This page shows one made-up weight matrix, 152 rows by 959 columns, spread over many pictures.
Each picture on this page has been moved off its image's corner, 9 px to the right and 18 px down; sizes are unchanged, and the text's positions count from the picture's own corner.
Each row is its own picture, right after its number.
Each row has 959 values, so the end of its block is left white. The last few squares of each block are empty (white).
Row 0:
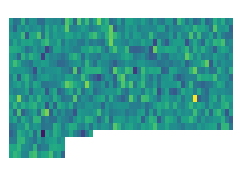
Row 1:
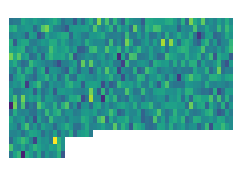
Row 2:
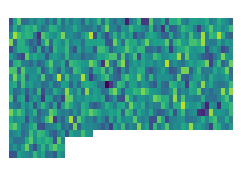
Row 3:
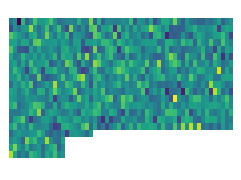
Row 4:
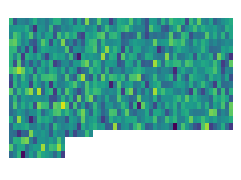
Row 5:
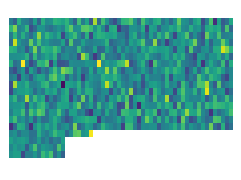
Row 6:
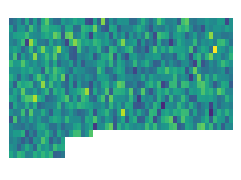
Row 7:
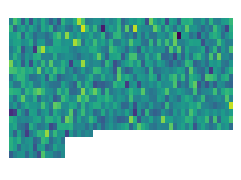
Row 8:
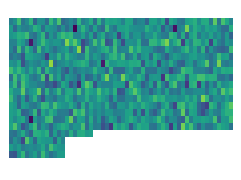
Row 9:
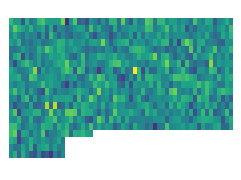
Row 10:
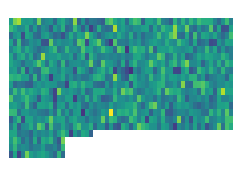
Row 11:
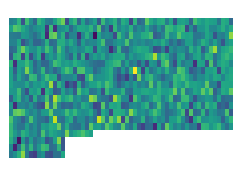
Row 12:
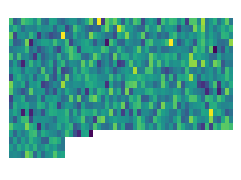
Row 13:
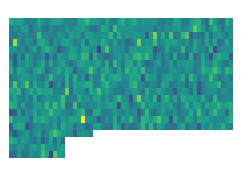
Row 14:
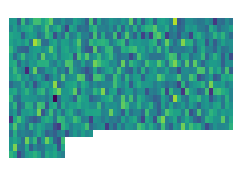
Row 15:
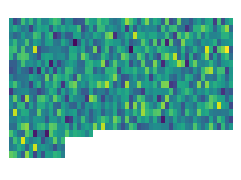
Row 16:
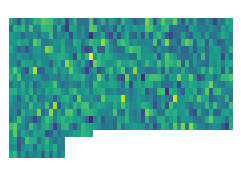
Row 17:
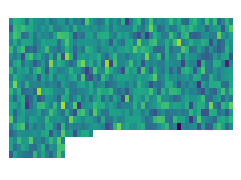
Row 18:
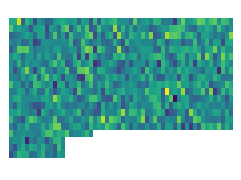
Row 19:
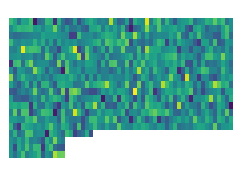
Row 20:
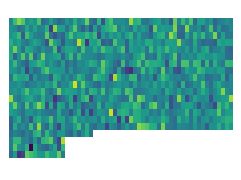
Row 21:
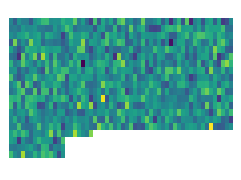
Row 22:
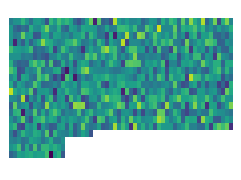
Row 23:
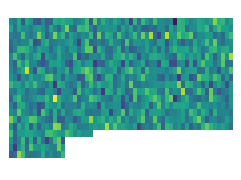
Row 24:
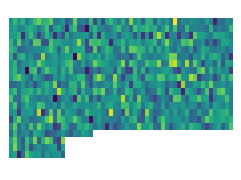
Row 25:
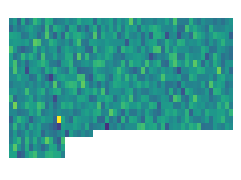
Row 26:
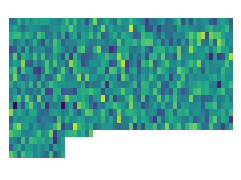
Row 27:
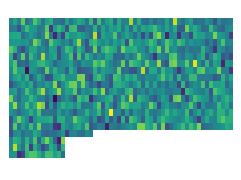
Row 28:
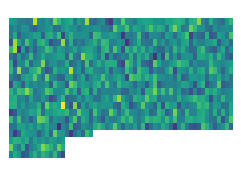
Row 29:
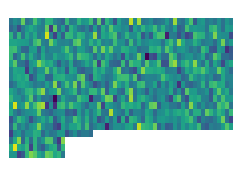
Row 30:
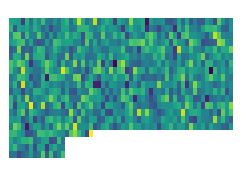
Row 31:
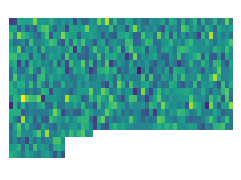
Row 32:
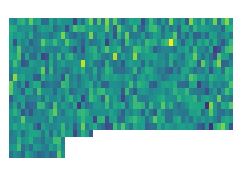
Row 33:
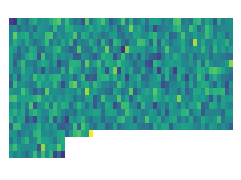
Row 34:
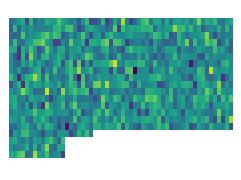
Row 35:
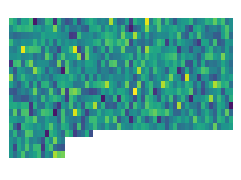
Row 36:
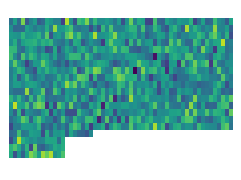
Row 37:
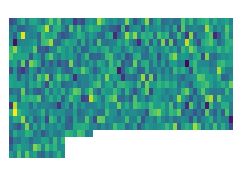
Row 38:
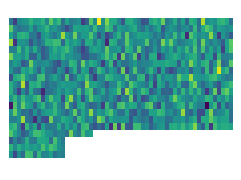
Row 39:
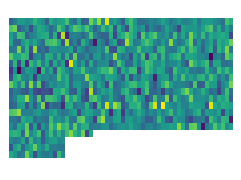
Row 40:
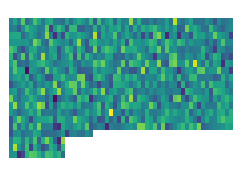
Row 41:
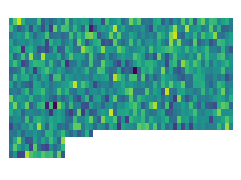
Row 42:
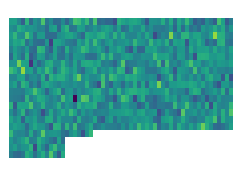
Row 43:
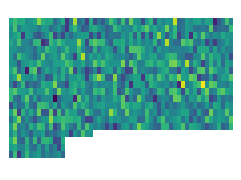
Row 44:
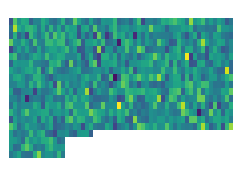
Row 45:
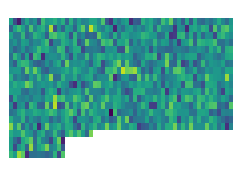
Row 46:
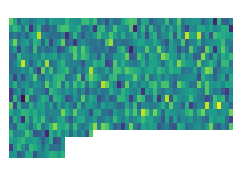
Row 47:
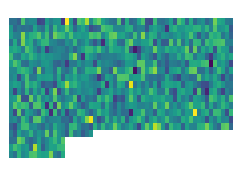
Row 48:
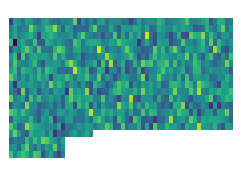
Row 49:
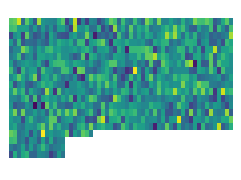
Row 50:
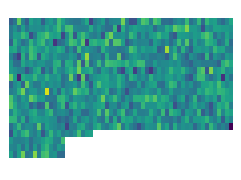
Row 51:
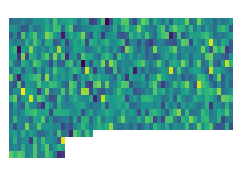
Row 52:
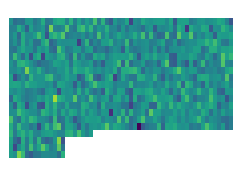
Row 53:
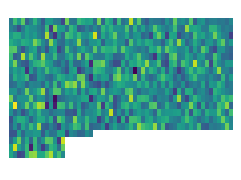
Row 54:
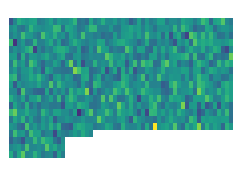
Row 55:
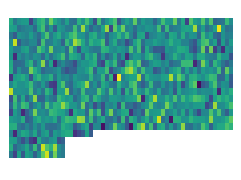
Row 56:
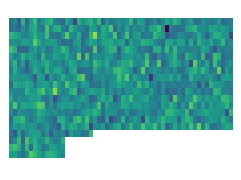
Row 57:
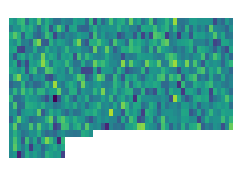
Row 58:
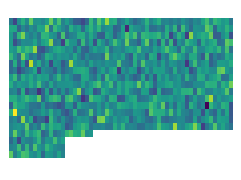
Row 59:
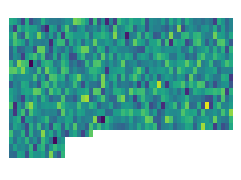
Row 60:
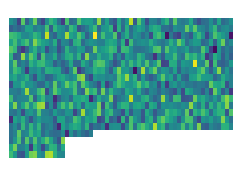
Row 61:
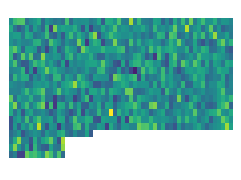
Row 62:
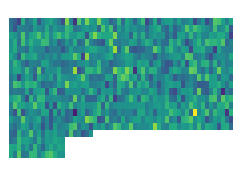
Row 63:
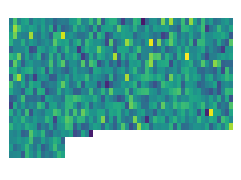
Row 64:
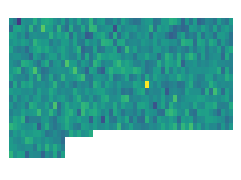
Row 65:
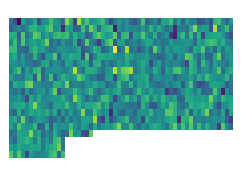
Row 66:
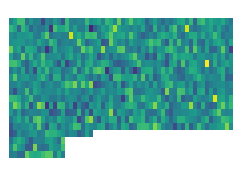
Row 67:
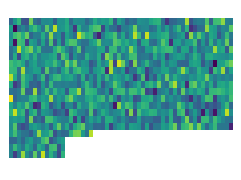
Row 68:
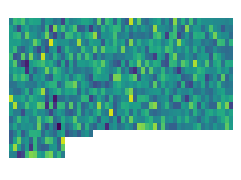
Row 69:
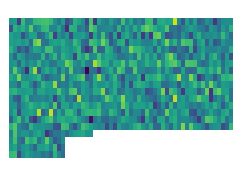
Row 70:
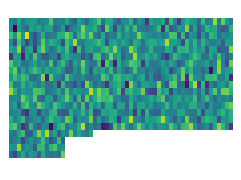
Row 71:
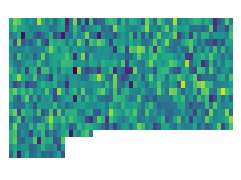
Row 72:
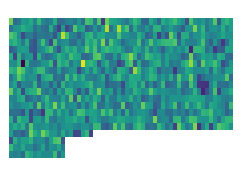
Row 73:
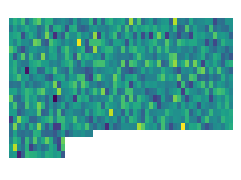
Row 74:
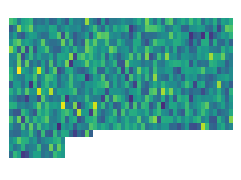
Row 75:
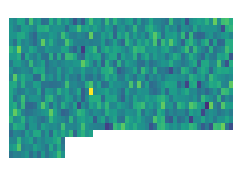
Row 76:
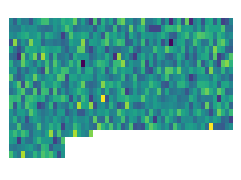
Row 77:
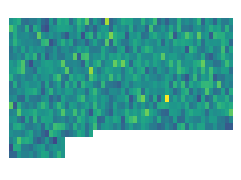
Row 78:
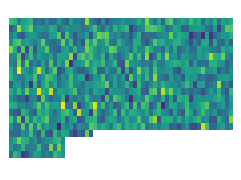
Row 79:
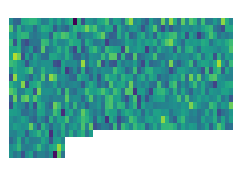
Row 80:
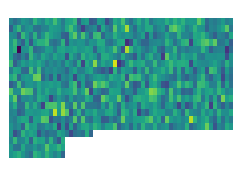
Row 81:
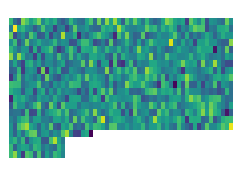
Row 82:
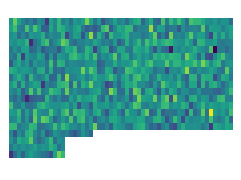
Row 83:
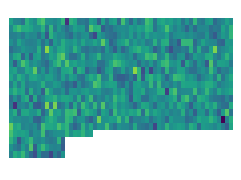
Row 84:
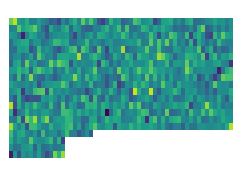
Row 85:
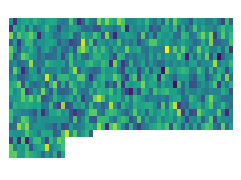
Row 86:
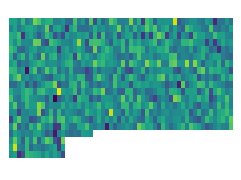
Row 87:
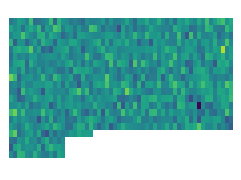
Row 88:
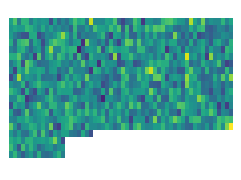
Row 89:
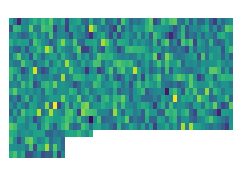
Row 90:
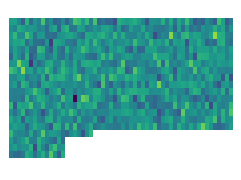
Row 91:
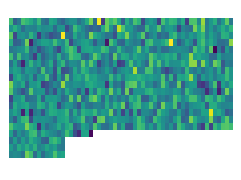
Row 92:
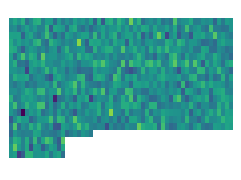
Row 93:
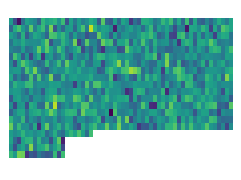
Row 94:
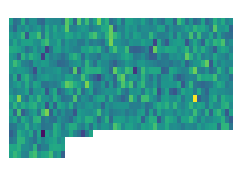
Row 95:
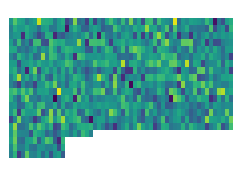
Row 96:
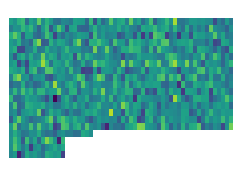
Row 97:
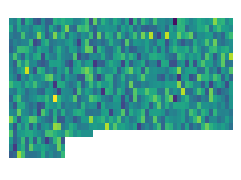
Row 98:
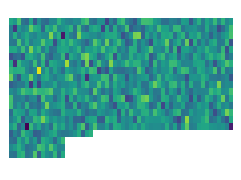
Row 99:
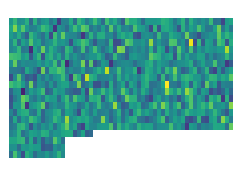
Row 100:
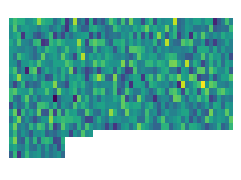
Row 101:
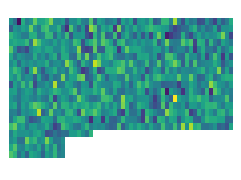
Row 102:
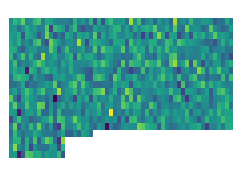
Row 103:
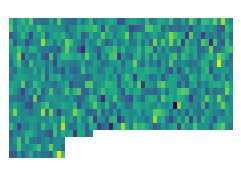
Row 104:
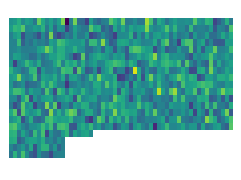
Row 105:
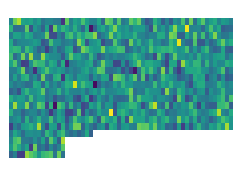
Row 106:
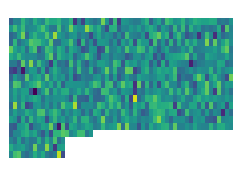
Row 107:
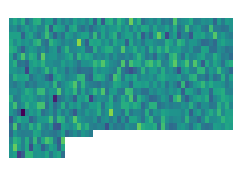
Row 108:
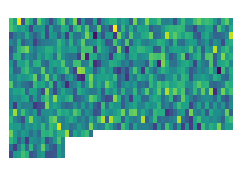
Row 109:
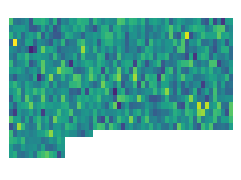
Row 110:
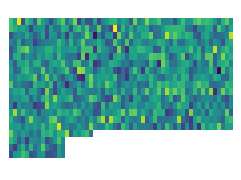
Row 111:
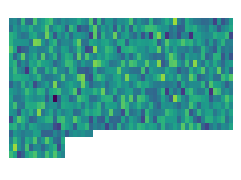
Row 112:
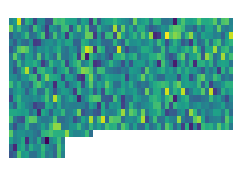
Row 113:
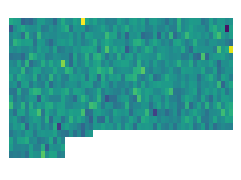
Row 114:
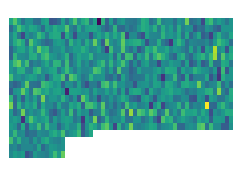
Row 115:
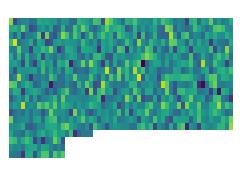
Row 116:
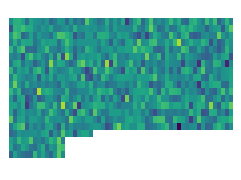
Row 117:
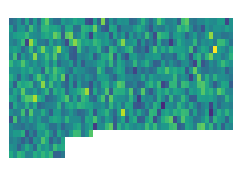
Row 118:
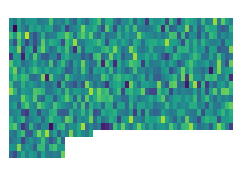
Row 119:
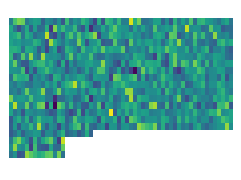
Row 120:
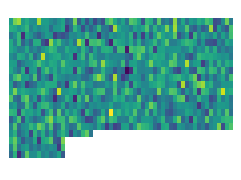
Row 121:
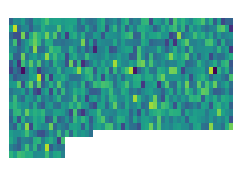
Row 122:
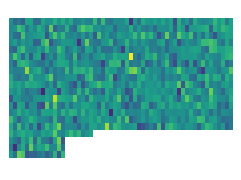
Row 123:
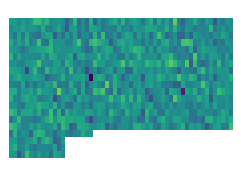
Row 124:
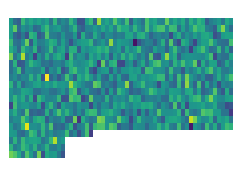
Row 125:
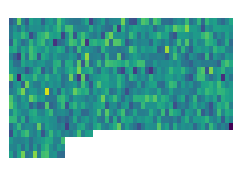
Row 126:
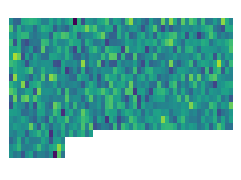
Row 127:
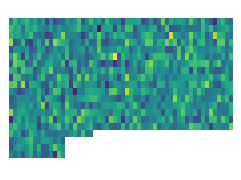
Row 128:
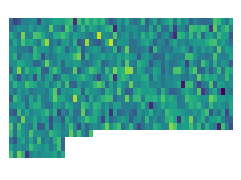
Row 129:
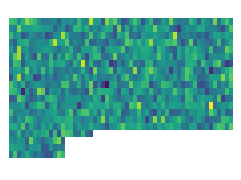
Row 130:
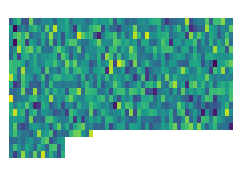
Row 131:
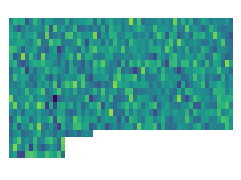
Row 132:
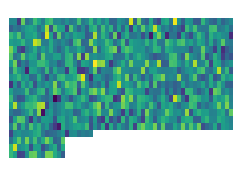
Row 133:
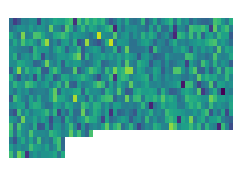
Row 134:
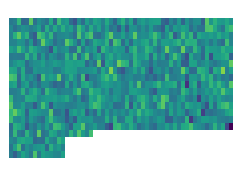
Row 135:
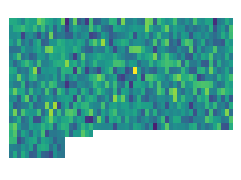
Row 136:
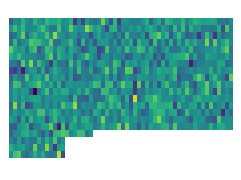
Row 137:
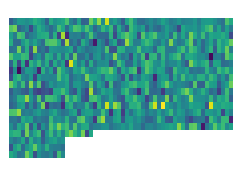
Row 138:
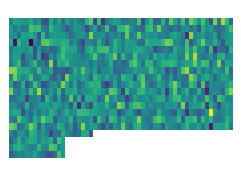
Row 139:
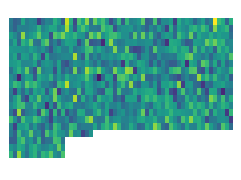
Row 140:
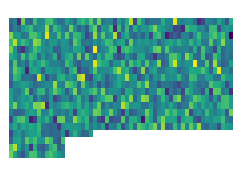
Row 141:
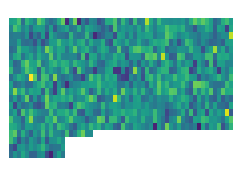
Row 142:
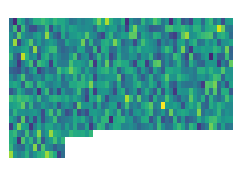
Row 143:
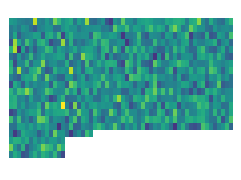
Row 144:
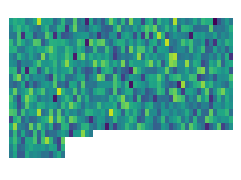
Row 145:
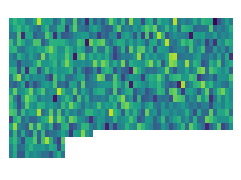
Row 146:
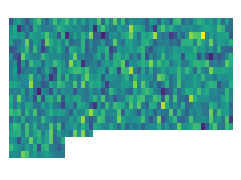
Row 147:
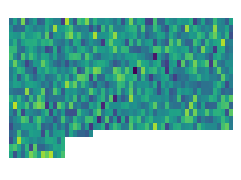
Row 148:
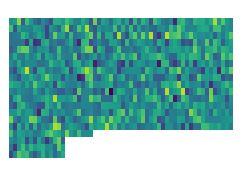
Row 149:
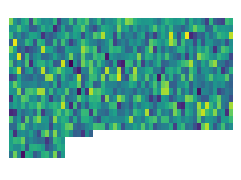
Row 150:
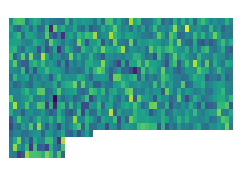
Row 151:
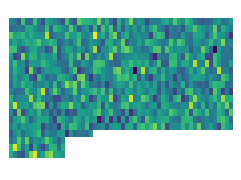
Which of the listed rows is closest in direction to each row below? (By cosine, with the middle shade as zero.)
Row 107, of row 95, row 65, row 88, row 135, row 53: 53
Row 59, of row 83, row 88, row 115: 83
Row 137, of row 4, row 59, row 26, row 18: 26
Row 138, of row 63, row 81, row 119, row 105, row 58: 63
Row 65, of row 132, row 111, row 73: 132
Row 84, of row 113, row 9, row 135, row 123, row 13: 113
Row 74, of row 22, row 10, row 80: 80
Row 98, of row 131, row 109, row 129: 131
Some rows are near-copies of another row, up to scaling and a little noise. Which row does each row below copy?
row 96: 57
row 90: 42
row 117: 6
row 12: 91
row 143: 28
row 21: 76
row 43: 100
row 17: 116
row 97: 23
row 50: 125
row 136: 106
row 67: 130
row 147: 36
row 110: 108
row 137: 39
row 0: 94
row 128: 133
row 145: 144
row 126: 79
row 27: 40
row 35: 19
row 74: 78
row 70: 118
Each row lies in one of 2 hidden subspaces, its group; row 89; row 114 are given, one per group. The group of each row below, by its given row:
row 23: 89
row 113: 114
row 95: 89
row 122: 89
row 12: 114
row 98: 114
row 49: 89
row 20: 89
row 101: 89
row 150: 89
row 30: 114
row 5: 114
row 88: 114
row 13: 114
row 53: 89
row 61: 89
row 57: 89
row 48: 114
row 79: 114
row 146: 114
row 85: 114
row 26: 114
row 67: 114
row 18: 89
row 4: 114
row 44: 114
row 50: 114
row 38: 114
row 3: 89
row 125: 114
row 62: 89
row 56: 89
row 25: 89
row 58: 114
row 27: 89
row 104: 89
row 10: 89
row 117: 114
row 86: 89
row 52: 89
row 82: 114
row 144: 89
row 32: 114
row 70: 114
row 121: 114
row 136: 114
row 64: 89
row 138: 114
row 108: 89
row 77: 114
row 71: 89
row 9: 89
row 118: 114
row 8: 114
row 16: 89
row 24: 89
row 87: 114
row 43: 89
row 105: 89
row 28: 114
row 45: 89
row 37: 114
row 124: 114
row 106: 114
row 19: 114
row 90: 114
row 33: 114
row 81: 114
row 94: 89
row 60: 89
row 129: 114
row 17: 114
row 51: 114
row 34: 114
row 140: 89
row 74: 114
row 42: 114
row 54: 114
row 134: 114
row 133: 89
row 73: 89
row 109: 114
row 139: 89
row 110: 89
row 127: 114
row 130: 114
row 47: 89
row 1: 114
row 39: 114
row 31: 114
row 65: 89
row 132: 89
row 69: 89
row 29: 89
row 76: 114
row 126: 114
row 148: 89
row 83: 89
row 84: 114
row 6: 114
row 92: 89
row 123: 89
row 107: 89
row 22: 114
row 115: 114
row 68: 89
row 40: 89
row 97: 89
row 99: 114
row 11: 89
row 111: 89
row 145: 89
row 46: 114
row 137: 114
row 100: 89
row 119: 89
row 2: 114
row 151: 89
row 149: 114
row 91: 114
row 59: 114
